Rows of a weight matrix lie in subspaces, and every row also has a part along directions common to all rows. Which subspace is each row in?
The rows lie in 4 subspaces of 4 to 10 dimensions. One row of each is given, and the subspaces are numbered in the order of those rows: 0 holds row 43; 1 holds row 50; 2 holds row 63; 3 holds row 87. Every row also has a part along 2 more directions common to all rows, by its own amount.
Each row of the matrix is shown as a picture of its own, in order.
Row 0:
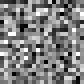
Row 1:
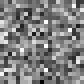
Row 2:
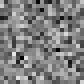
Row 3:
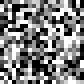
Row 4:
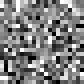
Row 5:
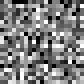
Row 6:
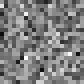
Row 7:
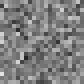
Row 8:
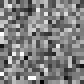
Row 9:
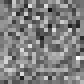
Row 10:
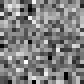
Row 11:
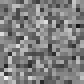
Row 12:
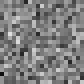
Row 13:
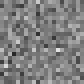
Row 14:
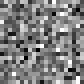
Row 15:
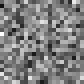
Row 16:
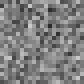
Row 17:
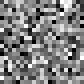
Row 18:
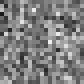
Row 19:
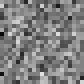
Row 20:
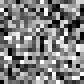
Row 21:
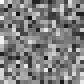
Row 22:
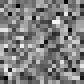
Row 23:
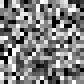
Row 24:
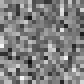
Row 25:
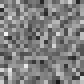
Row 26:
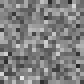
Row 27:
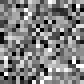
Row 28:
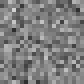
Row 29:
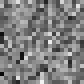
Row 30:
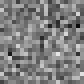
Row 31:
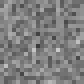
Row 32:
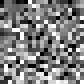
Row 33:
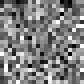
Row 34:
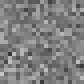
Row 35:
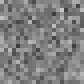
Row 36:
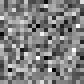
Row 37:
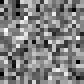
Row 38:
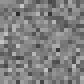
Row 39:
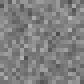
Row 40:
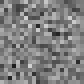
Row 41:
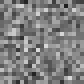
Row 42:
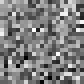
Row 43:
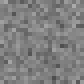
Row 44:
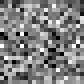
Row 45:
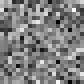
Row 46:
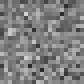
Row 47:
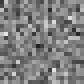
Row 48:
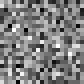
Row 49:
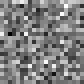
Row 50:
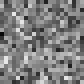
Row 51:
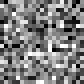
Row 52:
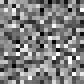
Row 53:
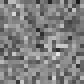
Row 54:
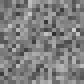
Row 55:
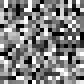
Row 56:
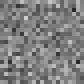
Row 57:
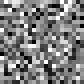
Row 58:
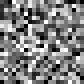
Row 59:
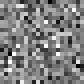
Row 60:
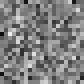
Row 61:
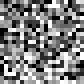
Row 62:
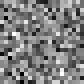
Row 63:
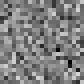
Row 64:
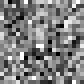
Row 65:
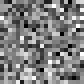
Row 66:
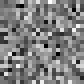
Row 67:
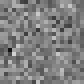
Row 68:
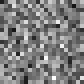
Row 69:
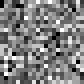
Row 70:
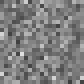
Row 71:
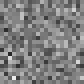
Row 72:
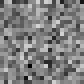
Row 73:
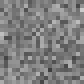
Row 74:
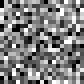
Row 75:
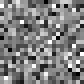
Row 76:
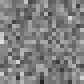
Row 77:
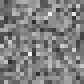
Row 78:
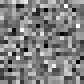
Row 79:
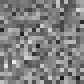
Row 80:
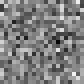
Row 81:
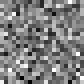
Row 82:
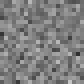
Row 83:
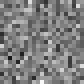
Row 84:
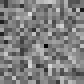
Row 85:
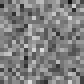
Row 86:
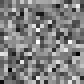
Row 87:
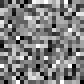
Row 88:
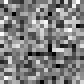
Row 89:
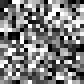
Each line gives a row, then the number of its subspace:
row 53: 0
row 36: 2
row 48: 3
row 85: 1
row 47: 3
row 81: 1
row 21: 3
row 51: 0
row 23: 3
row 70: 0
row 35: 3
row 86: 1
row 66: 3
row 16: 1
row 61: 2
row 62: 3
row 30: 1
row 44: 2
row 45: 1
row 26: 1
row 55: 3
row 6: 2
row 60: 0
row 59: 3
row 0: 2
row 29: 2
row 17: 2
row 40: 3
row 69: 2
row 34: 2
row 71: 3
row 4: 2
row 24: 3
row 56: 2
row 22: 2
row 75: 2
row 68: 0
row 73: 1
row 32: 2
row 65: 2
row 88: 0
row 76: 3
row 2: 2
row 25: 1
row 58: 1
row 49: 2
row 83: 3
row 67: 3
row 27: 1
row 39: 1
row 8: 3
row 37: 3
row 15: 0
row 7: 3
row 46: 2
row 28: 0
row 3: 3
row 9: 1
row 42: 2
